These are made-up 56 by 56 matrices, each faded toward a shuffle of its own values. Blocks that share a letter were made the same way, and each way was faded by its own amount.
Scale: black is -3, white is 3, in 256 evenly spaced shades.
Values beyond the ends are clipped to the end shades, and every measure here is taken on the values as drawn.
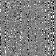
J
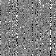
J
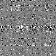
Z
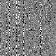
J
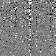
Z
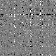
Z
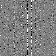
J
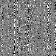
J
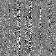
J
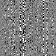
J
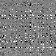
Z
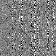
J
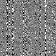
J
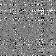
Z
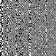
J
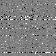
Z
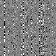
J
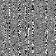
J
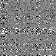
Z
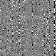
J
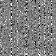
J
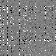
Z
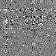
Z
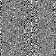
J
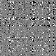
Z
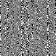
J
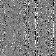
J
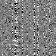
J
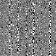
J
